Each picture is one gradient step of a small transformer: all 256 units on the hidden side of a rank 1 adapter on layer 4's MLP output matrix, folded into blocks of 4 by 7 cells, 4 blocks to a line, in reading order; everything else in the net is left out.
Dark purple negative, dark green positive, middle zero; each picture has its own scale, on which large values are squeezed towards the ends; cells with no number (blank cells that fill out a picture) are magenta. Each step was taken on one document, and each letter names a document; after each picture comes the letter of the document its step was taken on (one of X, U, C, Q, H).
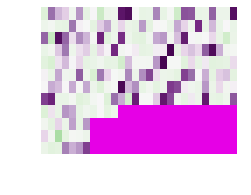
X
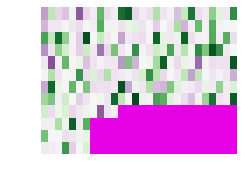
X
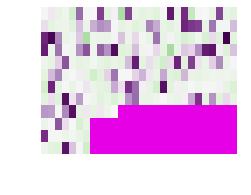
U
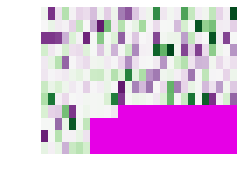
X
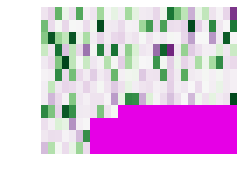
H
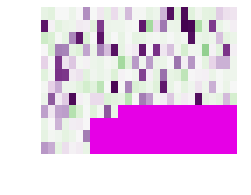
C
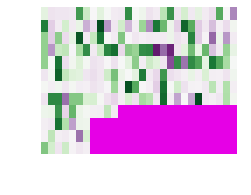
C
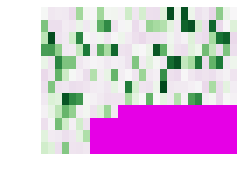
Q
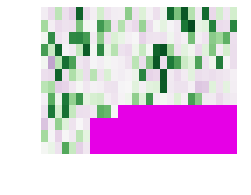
Q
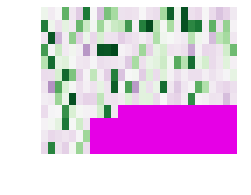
C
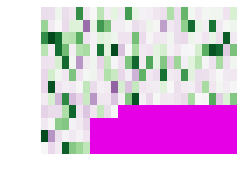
U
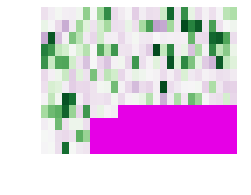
C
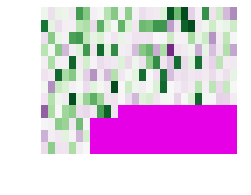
Q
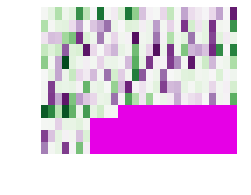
U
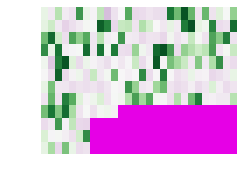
H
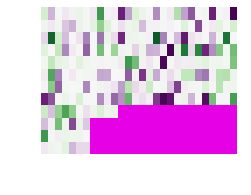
X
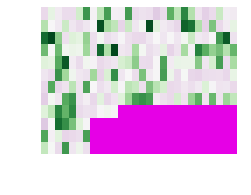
H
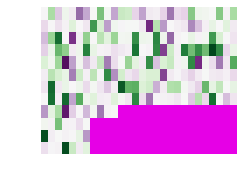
U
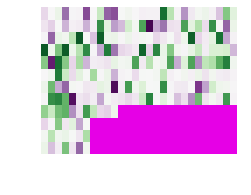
C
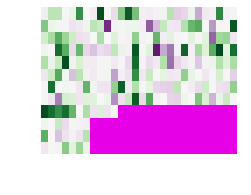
U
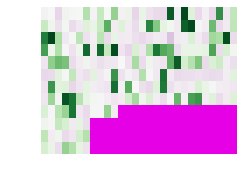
Q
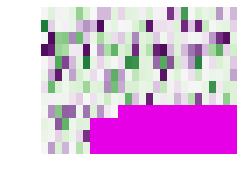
U
